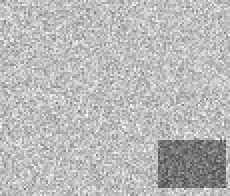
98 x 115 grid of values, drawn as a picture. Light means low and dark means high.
Odd patch: higher, in the bottom right. Average level on the scale: 30%. Histogram: skewed, a long tail of high values. Ninth with the highest average: bottom right. Mirror symmetry: none.
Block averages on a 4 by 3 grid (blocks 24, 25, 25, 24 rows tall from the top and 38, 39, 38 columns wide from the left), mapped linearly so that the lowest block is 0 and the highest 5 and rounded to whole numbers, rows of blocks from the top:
000 / 000 / 001 / 005
